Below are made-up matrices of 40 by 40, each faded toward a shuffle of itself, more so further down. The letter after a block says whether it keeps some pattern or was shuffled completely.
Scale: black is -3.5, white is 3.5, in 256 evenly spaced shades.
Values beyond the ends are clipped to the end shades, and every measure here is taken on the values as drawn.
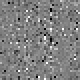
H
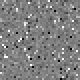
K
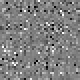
H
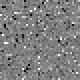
K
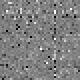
H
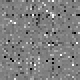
H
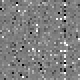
H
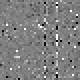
H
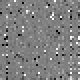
H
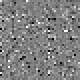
H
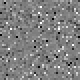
K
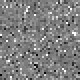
K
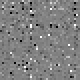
H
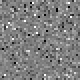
K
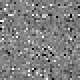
H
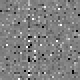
H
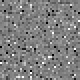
K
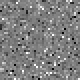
K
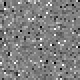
K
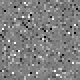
K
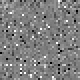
H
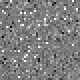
K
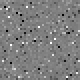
K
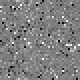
K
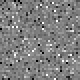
K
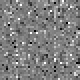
H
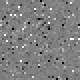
K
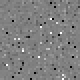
K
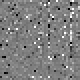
H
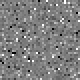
K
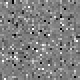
H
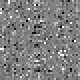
H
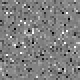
K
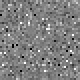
K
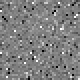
K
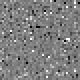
K
